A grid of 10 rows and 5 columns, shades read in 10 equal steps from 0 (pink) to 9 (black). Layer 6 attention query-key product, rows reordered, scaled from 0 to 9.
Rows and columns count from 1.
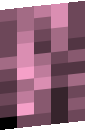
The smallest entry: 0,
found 2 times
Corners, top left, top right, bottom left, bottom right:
4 5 9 5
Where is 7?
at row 8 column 4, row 9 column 4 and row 10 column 4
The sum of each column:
53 20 36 45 48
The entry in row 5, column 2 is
1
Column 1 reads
4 5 5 5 3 5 6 5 6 9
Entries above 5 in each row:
0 0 0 2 0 2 1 1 2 2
